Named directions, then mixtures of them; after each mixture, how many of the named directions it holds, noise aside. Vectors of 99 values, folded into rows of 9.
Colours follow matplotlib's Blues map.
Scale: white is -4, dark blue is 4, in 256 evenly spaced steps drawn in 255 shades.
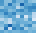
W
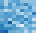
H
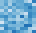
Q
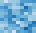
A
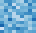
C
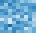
two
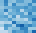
two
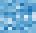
one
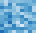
three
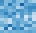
one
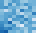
one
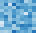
three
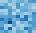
three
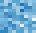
three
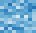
two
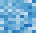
one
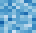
two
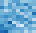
one
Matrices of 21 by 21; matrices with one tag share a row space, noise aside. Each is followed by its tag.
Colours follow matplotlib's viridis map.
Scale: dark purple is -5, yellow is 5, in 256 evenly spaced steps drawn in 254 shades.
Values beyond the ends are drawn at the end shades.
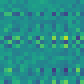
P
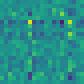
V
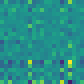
V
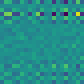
P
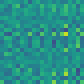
P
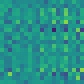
P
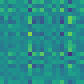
V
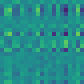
P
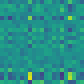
V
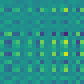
P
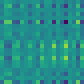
P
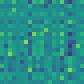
V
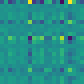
V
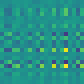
P
